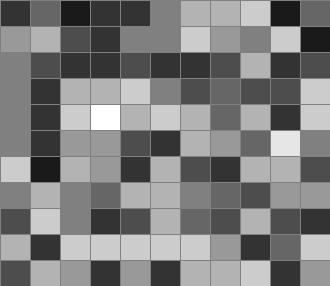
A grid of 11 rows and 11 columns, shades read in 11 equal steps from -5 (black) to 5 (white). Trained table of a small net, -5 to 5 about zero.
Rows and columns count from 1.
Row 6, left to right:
0 -3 1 1 -2 -3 2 1 -1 4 0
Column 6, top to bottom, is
0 0 -3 0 3 -3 2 2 2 3 -3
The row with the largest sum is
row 10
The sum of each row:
-12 1 -21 0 13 0 -2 4 -8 14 1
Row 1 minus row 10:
-5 2 -7 -6 -6 -3 -1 1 6 -3 -4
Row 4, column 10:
-2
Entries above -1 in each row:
4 8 2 6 8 7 6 8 4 8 7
